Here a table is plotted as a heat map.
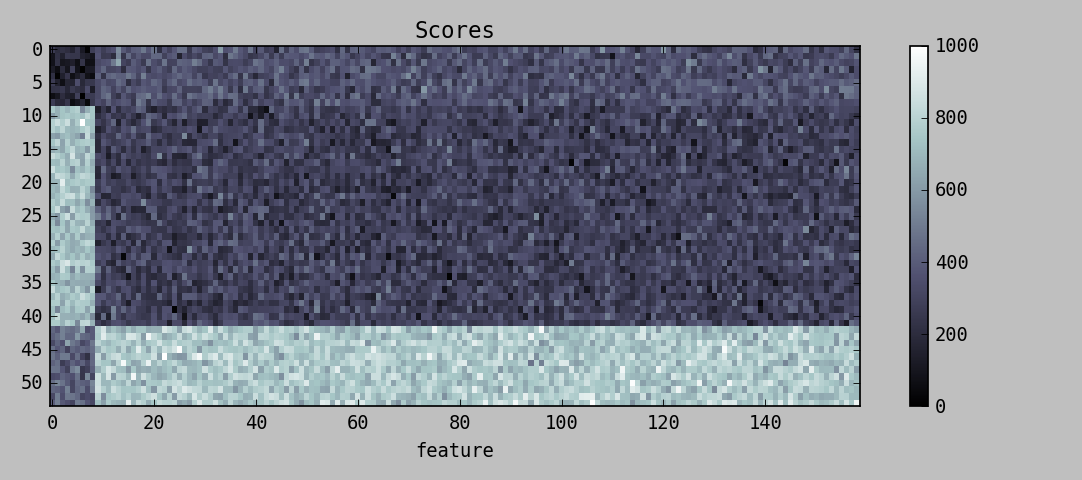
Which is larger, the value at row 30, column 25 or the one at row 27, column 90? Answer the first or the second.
the second
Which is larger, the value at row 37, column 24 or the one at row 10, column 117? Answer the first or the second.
the first
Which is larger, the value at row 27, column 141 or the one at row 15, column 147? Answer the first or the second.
the first
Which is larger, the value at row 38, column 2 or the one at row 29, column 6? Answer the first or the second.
the second
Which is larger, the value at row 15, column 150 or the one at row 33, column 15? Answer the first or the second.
the second
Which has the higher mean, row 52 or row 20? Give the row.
52
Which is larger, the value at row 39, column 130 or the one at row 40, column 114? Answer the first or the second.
the second
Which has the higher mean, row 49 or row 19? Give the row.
49
